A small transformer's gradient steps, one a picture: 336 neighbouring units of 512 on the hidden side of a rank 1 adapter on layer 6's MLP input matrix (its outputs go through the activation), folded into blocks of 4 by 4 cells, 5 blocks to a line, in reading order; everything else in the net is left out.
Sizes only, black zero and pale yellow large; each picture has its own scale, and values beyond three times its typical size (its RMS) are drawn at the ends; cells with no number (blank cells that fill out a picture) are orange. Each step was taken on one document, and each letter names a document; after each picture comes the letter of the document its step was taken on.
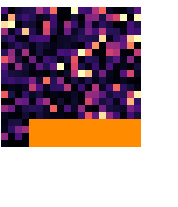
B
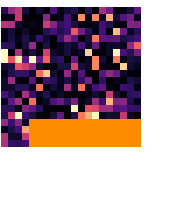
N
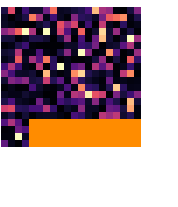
B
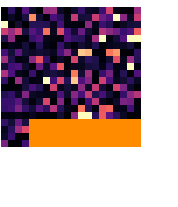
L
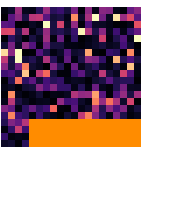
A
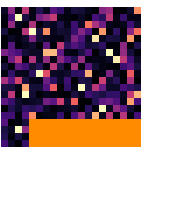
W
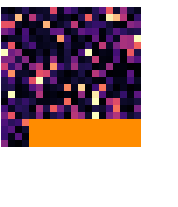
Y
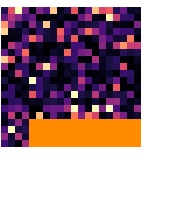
Y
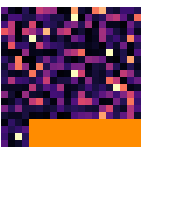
B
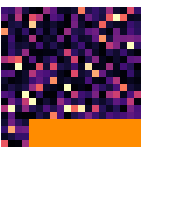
Y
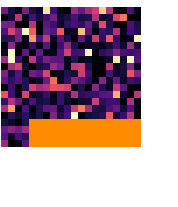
L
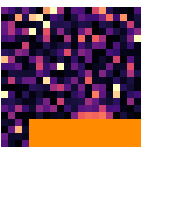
L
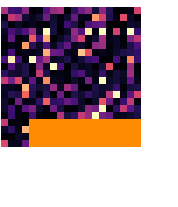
W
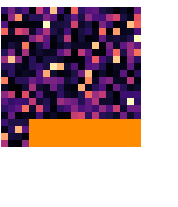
B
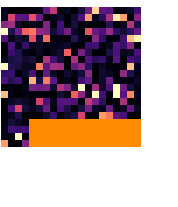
B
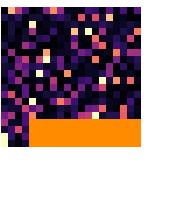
N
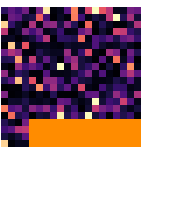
A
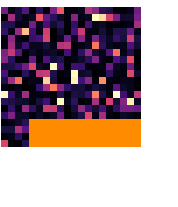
A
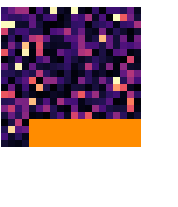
Y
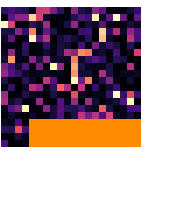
L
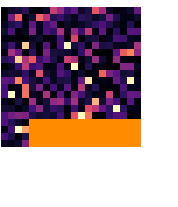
N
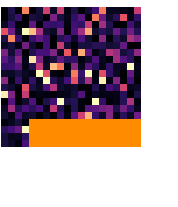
W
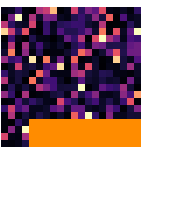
L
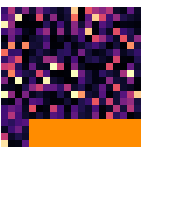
A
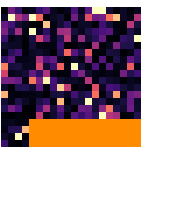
B
